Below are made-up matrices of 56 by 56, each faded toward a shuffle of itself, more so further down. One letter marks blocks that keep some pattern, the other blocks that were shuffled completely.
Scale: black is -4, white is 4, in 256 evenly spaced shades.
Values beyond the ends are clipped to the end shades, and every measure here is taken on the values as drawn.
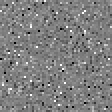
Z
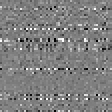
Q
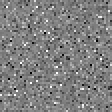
Z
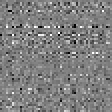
Q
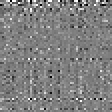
Q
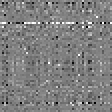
Q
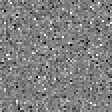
Z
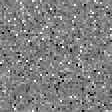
Z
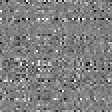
Q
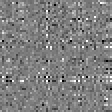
Q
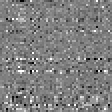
Q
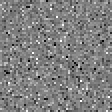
Z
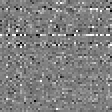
Q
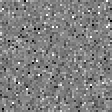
Z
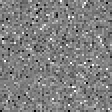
Z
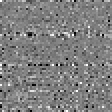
Q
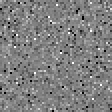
Z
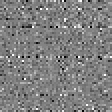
Q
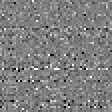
Q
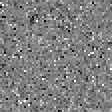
Z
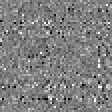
Q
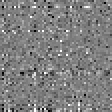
Q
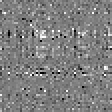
Q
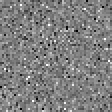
Z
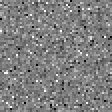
Z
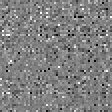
Q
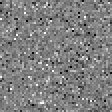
Z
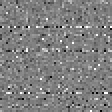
Q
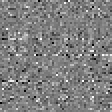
Q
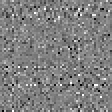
Q
